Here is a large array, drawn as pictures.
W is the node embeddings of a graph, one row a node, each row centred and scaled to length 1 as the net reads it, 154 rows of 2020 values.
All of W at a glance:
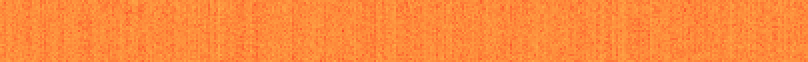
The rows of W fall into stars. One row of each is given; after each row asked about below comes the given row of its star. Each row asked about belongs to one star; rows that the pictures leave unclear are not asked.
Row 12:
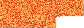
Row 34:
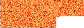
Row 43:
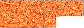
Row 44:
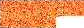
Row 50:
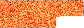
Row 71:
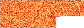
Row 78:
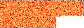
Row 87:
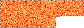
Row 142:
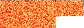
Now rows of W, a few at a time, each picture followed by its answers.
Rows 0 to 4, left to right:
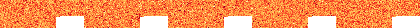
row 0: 78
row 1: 50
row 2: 50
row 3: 87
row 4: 44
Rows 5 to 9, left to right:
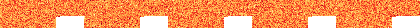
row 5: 87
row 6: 142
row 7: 34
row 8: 44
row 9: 87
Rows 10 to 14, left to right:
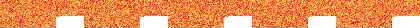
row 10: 44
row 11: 78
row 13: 43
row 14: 142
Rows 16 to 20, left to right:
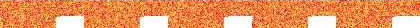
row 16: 12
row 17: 71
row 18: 43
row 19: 142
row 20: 142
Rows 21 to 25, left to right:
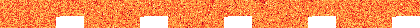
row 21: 50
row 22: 71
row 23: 43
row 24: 142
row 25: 78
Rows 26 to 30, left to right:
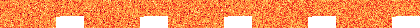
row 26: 43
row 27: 50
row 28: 43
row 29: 43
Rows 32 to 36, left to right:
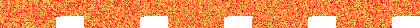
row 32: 142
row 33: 78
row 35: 44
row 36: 44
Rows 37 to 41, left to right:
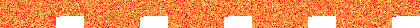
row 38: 50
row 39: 71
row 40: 12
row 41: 87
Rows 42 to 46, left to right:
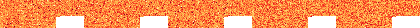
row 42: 12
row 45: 78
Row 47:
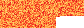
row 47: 34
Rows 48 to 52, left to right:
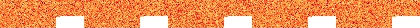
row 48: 71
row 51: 71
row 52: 142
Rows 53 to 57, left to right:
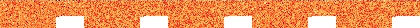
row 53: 87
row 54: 78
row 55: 44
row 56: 43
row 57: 71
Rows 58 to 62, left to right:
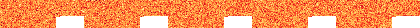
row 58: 78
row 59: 78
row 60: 34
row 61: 34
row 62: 87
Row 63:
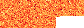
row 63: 50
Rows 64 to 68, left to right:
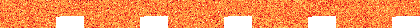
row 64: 50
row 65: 44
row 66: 44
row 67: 87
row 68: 34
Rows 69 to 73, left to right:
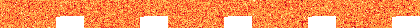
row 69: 71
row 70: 43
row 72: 78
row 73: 43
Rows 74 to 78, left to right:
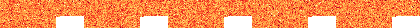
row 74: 87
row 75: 34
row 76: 87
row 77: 87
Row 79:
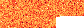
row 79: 87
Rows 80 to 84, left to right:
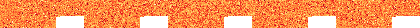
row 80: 12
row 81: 71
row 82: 71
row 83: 78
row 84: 34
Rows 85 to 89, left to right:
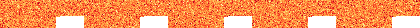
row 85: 142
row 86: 71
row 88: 78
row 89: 142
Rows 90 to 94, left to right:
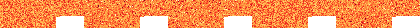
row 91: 12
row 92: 44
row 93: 43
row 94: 34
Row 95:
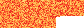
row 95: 71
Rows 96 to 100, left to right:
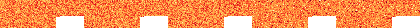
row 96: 87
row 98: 87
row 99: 12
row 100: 50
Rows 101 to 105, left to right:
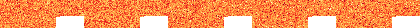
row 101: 71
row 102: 44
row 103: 50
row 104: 12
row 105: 71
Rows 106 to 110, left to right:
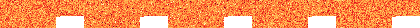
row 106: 12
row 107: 34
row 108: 34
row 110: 50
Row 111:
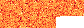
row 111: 71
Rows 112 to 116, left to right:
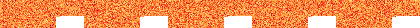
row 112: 78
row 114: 78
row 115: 78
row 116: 43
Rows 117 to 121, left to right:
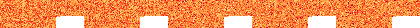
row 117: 142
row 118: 44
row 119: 44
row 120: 142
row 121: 142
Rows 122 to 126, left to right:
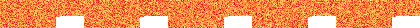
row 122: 50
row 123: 87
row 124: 78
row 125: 44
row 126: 50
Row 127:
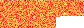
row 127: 50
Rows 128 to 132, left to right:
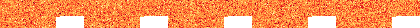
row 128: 34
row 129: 142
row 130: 142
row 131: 71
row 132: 78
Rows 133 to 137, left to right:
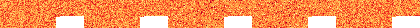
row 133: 50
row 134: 78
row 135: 43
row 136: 43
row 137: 43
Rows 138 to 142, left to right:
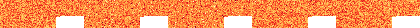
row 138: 12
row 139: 34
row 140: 12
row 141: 87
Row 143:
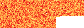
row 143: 78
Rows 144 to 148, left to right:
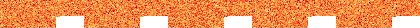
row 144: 78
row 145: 43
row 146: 87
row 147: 50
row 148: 34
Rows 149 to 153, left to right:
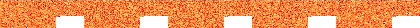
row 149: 87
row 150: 50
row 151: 78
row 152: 43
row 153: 44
